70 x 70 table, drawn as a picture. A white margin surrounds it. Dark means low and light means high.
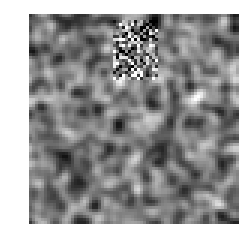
There are no regular stripes. In the top middle lies a patch that is rougher than the rest. The texture is blotchy. Values change most from cell to cell in the top middle.
